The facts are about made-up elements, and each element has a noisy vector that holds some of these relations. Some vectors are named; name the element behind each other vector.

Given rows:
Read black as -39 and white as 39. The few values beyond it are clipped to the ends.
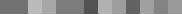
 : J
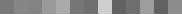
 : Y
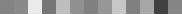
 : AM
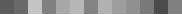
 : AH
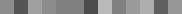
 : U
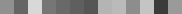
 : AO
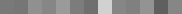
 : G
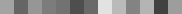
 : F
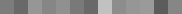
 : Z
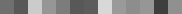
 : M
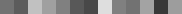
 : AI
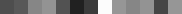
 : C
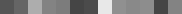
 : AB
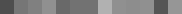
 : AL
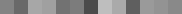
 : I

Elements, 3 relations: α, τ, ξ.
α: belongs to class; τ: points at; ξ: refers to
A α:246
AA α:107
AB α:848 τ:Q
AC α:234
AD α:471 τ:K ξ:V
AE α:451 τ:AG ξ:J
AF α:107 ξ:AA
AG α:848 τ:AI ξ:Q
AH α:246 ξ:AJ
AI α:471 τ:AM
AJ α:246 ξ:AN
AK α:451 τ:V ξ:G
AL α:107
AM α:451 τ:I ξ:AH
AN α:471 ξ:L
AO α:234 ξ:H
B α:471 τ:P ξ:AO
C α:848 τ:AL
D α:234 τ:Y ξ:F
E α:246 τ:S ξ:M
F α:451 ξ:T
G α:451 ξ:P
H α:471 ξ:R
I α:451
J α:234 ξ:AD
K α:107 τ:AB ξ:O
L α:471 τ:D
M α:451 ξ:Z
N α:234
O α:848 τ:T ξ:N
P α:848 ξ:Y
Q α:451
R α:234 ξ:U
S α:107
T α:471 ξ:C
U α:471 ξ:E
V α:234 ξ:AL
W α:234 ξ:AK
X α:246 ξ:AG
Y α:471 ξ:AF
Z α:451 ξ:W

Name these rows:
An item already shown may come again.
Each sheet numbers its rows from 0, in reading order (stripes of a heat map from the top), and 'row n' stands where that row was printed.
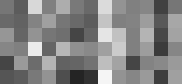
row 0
AE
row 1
N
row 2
F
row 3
AM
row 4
AA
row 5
C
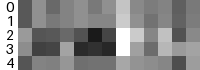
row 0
AF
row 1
AF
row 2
AG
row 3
Q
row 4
AL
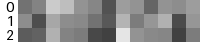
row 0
AN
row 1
U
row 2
AB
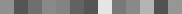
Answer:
T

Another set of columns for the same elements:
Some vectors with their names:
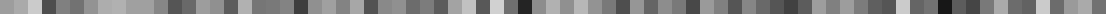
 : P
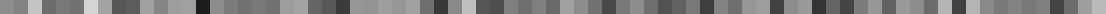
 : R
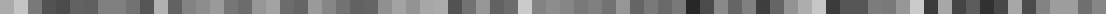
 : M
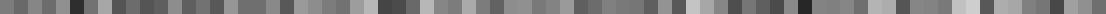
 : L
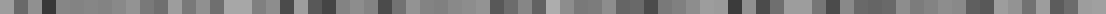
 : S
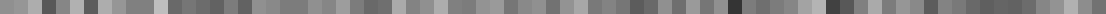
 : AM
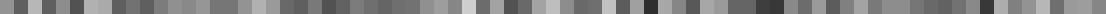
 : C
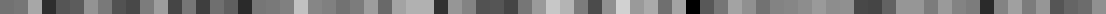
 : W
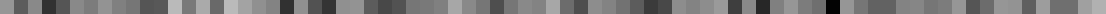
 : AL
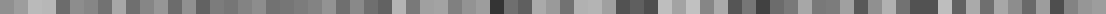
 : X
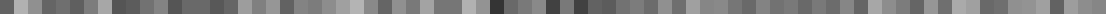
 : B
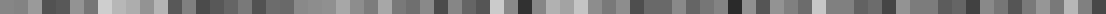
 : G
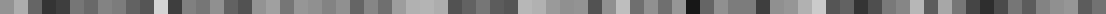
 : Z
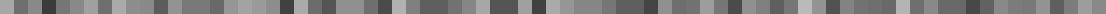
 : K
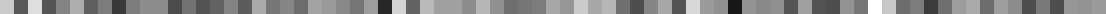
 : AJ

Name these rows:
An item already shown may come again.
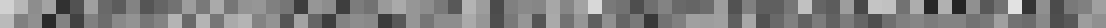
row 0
E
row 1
AA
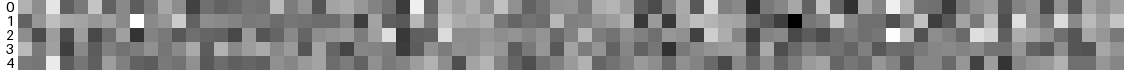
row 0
AH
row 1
AG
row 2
AN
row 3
AA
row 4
D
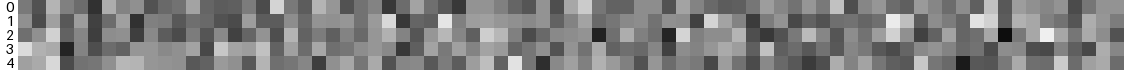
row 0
N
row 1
AN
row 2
T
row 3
AF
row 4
P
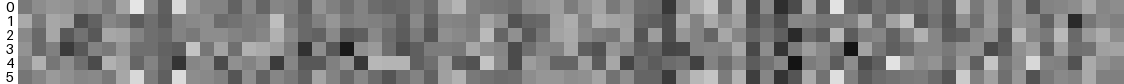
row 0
Q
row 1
A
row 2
AB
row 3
AL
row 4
U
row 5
Q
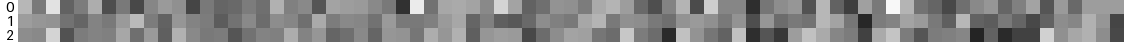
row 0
AH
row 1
AE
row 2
F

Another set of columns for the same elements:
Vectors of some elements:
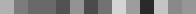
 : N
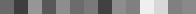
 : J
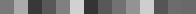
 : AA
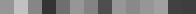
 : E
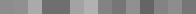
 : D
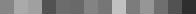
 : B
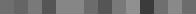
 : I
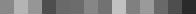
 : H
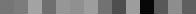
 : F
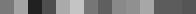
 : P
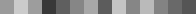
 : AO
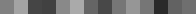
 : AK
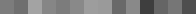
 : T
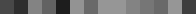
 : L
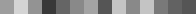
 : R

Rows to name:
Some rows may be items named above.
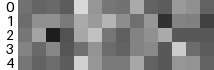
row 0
AG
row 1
C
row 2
P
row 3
A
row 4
AG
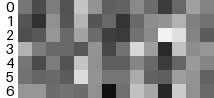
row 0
Q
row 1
AE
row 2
AL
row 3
N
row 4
Q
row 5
AG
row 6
K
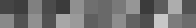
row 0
AM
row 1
X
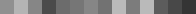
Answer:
U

